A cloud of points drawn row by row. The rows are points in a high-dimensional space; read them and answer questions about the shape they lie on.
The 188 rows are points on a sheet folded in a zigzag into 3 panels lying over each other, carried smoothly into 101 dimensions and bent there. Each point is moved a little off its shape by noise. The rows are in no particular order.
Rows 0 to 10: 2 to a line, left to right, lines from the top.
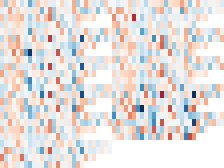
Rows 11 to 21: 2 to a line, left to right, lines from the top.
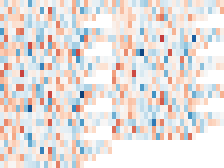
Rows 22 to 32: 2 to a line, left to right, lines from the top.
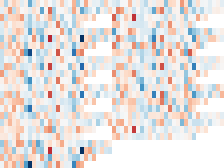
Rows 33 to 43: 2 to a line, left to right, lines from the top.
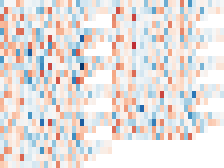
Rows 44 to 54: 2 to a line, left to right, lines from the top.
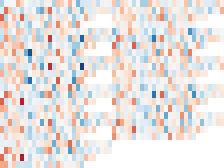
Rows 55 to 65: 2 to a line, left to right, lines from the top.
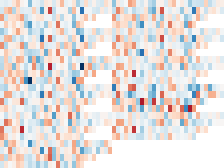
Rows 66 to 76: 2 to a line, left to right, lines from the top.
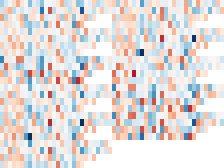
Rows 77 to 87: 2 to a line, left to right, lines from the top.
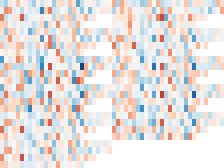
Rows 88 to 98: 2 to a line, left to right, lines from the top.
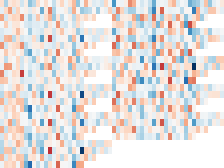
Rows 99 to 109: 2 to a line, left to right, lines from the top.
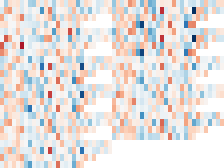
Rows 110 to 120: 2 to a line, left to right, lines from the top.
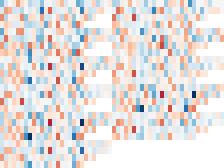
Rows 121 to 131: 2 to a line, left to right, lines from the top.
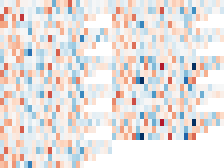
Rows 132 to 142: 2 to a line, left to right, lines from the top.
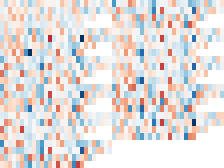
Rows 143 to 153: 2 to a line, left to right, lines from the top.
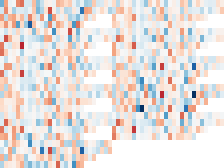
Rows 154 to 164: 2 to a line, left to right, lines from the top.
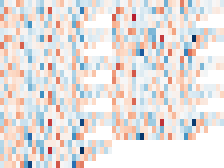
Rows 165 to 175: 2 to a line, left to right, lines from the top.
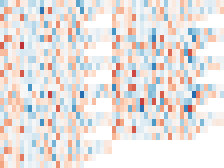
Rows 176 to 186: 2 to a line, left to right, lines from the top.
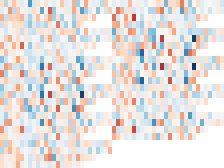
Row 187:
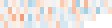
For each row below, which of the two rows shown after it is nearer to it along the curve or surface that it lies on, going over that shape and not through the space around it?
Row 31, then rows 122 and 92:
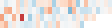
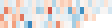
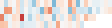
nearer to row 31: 122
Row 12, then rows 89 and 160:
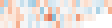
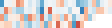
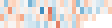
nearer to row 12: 160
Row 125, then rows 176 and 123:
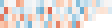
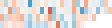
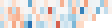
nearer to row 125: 176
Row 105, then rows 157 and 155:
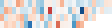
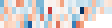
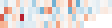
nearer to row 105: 157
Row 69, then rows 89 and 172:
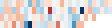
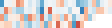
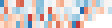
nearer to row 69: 172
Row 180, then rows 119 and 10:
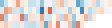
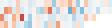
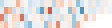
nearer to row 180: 10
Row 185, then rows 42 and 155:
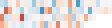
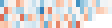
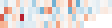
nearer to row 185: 42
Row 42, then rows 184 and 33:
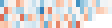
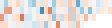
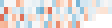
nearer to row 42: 184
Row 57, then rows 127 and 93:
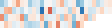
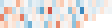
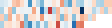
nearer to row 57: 93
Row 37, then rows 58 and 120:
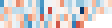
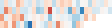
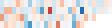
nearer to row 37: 120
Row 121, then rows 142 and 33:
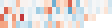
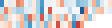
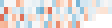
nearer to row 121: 33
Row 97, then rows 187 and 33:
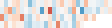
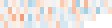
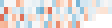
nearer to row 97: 33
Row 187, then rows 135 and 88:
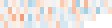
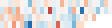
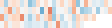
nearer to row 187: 135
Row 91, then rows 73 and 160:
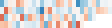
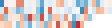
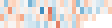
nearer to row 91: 73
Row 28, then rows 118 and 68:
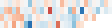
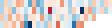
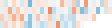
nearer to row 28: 68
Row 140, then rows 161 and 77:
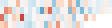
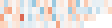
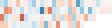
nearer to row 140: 161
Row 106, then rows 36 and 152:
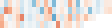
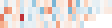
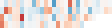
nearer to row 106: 152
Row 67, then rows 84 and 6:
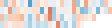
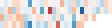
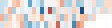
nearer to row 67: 84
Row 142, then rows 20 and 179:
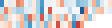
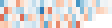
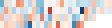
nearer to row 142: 20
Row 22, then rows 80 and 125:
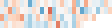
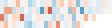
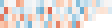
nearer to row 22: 80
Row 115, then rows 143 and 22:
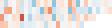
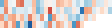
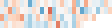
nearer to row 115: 22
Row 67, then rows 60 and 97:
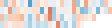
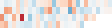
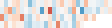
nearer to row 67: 97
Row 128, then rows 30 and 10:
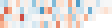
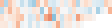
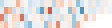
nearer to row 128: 30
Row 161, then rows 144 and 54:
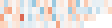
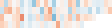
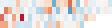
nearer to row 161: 144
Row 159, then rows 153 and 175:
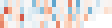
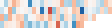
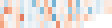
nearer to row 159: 175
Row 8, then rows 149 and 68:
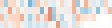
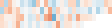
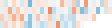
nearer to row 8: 149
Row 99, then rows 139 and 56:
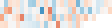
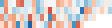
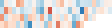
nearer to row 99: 56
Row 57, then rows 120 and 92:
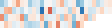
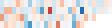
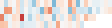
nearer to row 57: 92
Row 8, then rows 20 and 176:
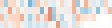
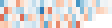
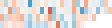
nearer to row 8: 176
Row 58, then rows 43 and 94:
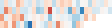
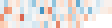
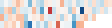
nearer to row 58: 94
